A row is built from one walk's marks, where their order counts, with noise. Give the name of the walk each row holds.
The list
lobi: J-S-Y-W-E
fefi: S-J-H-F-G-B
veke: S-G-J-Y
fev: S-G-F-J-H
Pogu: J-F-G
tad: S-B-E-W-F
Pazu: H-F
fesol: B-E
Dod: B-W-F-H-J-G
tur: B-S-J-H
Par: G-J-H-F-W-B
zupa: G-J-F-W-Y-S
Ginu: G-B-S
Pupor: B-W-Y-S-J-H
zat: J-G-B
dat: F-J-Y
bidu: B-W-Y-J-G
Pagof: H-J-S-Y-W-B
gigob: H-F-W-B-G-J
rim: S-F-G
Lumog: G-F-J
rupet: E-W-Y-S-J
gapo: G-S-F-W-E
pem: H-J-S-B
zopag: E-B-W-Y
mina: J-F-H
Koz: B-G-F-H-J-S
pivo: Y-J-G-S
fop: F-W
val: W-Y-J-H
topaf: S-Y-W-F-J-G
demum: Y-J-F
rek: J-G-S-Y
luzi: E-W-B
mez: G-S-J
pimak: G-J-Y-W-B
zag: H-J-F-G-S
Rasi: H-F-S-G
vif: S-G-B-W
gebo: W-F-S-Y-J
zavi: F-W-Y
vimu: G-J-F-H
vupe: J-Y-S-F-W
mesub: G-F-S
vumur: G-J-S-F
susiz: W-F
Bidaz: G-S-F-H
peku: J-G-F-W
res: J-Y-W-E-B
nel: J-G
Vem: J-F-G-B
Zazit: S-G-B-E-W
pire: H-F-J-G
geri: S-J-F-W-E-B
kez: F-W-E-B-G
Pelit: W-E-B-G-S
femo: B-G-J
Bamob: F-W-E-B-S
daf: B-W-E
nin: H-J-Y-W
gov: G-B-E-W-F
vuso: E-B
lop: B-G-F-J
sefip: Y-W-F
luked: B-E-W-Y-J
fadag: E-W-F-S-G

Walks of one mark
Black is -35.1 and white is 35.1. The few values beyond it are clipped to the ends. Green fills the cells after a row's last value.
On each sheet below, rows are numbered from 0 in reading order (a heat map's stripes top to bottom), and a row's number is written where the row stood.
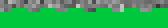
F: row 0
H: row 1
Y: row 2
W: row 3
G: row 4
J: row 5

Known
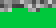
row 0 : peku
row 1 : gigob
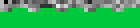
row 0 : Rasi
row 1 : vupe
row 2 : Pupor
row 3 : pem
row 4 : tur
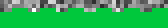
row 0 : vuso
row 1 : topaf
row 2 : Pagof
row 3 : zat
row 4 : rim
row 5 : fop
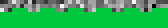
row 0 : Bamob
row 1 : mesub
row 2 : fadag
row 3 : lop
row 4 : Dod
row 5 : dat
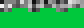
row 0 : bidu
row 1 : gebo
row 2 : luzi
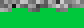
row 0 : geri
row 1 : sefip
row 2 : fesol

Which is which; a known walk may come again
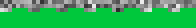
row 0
Zazit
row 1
Pazu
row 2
sefip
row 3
gov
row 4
zavi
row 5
fev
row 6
mez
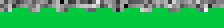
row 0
vumur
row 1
Ginu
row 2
Rasi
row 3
rupet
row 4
dat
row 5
vif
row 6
fesol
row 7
vimu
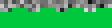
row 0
gigob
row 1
femo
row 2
nin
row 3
rek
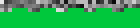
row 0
mina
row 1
fop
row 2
res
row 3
pire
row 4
daf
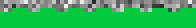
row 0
tad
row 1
tur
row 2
zopag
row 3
val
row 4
veke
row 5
peku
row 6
Dod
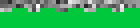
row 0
zat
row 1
pimak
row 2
luzi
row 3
gapo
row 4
Par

